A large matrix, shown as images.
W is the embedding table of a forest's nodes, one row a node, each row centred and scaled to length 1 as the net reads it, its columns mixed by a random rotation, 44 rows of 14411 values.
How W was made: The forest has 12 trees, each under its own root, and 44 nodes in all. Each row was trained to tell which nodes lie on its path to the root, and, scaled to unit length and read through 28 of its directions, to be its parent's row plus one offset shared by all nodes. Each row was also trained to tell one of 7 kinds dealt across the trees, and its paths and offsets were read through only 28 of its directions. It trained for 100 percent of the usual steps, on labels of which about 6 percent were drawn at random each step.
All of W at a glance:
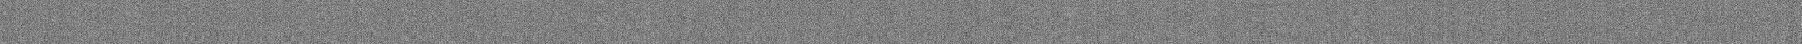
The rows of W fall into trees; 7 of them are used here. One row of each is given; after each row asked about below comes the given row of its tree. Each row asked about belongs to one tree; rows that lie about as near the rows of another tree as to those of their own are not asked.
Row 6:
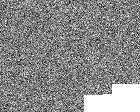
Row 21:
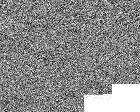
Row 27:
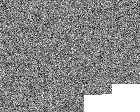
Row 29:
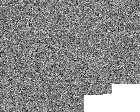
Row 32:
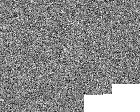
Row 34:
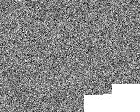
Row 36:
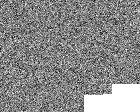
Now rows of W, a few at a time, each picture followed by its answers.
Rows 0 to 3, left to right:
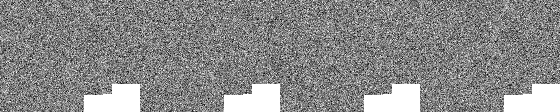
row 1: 32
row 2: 29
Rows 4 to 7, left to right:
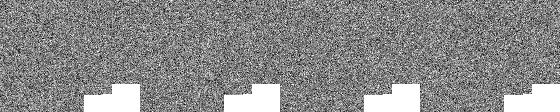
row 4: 27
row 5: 32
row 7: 36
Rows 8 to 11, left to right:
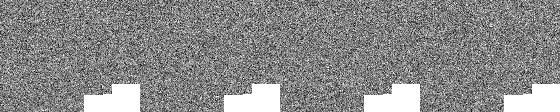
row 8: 21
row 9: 29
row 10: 34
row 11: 6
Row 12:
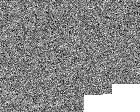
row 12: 27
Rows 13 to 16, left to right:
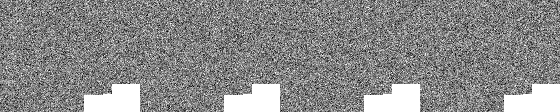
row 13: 21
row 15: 36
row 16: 27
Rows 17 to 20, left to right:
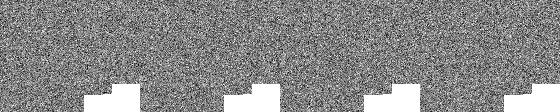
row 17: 29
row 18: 34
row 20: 29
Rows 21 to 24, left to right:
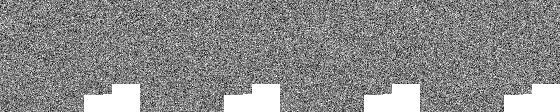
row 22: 27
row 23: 29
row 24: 34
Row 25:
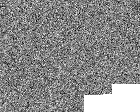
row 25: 27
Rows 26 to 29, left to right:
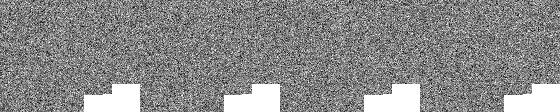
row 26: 6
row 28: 6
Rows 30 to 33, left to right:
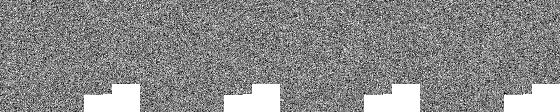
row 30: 21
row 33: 32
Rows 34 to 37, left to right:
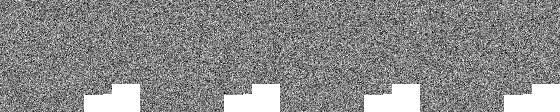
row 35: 32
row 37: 36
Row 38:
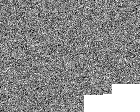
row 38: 36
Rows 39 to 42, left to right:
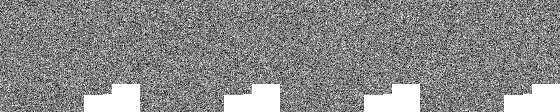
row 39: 34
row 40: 36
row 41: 6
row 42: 21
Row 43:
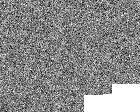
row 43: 6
